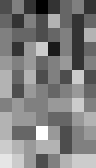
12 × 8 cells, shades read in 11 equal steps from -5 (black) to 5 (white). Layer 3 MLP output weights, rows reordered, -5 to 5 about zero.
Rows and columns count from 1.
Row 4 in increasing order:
-4 -3 -3 -1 0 0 1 3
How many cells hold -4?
1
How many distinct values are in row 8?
3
